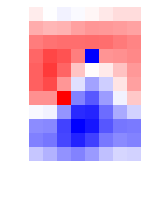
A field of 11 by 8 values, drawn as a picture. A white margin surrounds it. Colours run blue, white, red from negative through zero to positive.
Lone odd cells: 2, 1 higher and 1 lower than their neighbours. Ninth with the highest average: middle left. Ninth with the lowest average: bottom middle. Calmest part: top right. Roughest part: top middle.
